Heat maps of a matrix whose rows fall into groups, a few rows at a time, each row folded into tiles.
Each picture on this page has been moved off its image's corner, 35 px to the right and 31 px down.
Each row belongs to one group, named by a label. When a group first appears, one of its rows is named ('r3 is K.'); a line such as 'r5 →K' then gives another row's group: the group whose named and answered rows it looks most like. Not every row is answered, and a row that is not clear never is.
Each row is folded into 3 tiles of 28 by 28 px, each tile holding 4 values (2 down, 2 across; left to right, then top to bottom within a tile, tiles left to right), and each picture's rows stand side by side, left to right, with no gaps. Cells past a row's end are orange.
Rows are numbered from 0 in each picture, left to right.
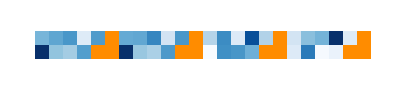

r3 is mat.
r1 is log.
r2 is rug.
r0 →log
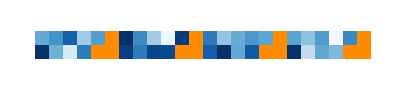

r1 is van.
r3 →log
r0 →log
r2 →van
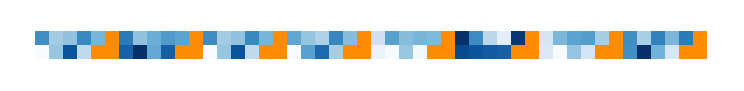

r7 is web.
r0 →rug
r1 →van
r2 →rug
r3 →rug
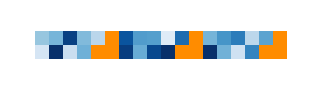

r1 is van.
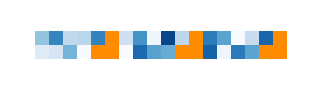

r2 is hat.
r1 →rug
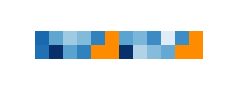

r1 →log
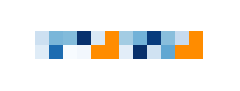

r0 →mat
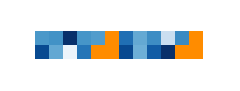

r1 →van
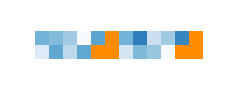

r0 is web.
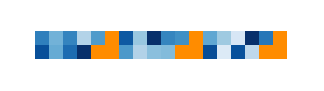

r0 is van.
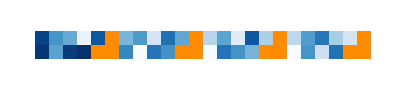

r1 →hat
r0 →van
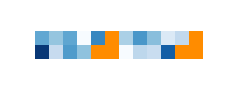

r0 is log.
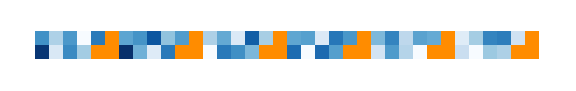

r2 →rug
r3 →hat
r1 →log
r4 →mat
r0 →log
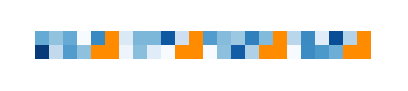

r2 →rug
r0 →log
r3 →rug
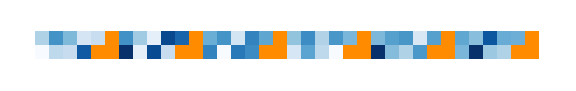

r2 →hat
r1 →hat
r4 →log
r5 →web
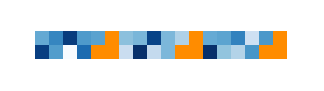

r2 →log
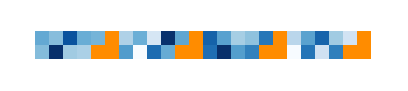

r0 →web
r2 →van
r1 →hat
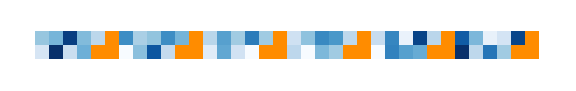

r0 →web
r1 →rug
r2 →mat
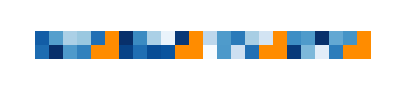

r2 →web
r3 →log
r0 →van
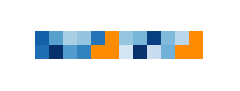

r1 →web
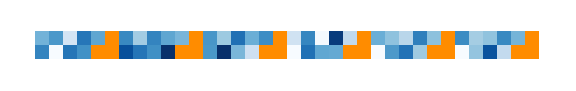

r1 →van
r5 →rug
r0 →hat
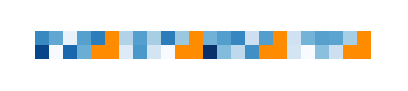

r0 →hat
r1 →mat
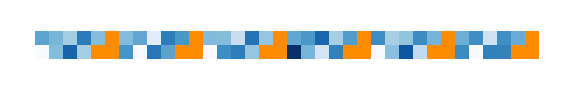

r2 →rug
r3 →log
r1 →hat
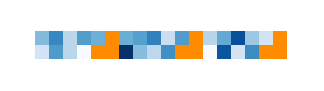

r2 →web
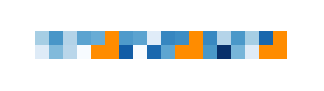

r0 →mat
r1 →hat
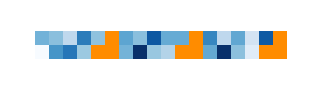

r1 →web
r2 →web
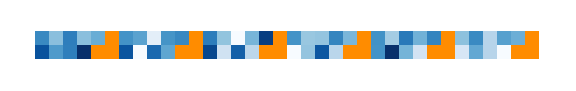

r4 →web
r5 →mat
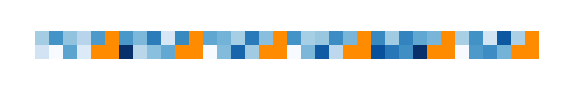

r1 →log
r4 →van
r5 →rug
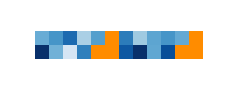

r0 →log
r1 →van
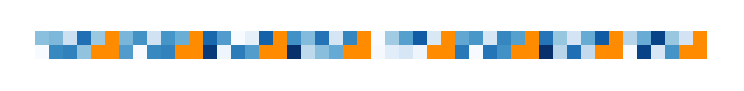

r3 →log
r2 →hat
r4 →mat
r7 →web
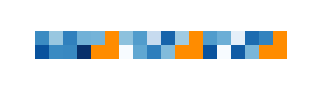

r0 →van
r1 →rug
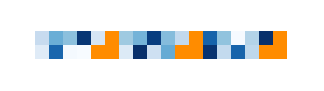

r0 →mat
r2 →hat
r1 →web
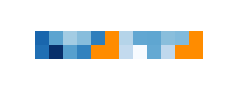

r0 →van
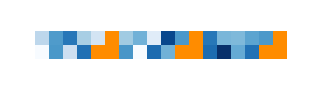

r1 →hat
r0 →web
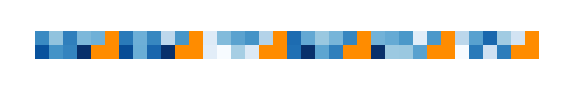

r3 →van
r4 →log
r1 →van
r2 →mat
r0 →van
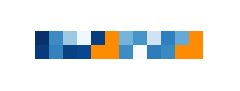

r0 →van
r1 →hat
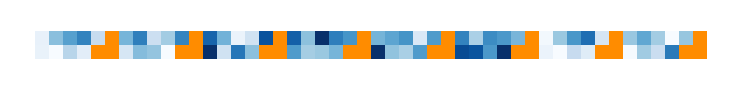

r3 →log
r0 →mat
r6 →mat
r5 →van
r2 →hat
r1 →mat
